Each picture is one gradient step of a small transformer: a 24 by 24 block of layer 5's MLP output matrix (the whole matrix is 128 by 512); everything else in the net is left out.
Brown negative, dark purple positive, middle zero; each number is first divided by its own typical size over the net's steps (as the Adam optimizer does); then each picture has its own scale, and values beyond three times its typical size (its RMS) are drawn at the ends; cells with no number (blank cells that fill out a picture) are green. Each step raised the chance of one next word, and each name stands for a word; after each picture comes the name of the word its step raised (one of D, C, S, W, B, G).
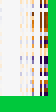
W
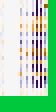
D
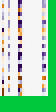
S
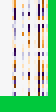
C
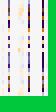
S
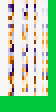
C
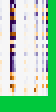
S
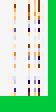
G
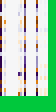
W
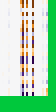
W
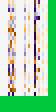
C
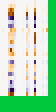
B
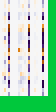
D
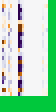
D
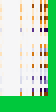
G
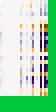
D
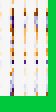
B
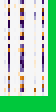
S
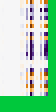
C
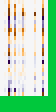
B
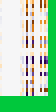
W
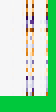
B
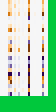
W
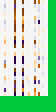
W
